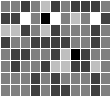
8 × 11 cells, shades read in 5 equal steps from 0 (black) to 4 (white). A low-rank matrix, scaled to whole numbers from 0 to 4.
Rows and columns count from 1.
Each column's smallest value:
1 1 1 1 0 1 1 0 1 1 1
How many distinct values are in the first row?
3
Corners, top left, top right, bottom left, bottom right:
2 2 2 2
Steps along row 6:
down up same down up same down same up down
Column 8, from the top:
1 3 2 2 0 1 2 2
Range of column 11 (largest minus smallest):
1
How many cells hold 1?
32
